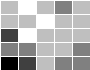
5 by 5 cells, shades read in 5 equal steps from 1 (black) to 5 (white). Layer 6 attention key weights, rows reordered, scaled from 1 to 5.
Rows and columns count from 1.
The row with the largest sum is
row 2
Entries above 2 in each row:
5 5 4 5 3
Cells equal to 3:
6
